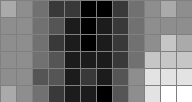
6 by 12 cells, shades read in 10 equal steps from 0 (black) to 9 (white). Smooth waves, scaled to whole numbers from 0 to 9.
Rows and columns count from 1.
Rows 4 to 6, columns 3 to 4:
4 3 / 3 3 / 4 2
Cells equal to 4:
9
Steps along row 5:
same down same down up down up up up same same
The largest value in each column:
6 5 4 3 2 2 1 3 5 8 9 9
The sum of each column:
32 30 23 15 7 4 4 14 26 38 42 40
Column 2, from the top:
5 5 5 5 5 5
